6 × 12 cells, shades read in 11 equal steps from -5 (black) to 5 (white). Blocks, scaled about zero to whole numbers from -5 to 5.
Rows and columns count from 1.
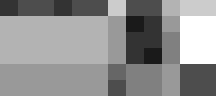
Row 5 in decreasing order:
1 1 1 1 1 1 1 0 0 -1 -2 -2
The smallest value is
-4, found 2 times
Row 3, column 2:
2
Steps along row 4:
same same same same same down down down up up same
